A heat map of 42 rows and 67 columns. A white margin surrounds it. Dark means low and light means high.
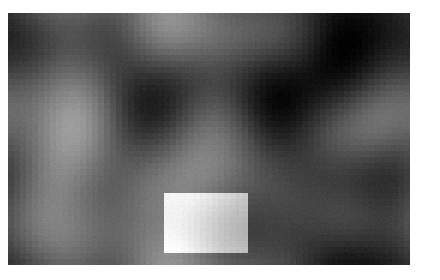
An odd patch, higher than its surroundings, sits in the bottom middle. The bottom middle is the roughest part. The values are skewed, with a long tail toward high values. The top right is the ninth with the lowest average. The bottom middle is the ninth with the highest average.
